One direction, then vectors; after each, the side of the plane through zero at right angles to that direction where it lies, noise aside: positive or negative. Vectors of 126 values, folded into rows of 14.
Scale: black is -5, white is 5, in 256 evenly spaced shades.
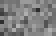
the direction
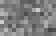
negative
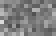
negative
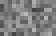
positive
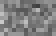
negative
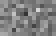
negative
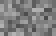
negative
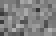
positive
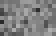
positive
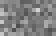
negative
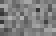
positive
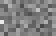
negative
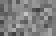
positive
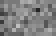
positive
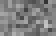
negative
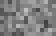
positive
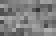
positive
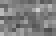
negative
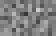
negative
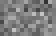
positive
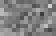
negative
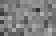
positive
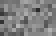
positive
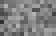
positive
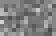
negative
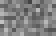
negative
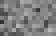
positive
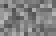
negative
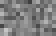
negative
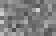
negative
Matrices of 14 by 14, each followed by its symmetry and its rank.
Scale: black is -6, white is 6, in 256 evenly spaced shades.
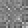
symmetric, rank three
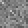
symmetric, full rank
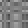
neither, rank one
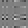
neither, rank one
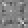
symmetric, rank three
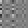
neither, rank one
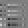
neither, rank one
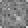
symmetric, rank three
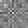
symmetric, rank three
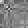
symmetric, rank three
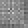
symmetric, rank three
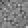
symmetric, full rank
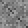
symmetric, full rank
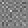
symmetric, rank three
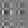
neither, rank one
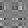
neither, rank one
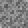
symmetric, full rank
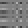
neither, rank one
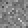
symmetric, full rank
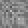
symmetric, rank three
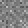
symmetric, rank three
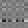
neither, rank one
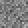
symmetric, full rank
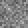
symmetric, full rank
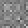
symmetric, rank three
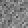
symmetric, full rank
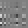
neither, rank one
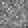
symmetric, full rank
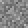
symmetric, full rank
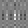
neither, rank one
